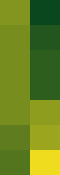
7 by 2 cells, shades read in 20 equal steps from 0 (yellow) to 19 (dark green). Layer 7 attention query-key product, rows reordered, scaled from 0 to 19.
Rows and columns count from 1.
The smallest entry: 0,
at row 7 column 2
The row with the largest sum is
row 1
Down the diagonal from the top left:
9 17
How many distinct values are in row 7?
2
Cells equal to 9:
1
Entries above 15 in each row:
1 1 1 1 0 0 0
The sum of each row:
28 27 26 26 18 19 13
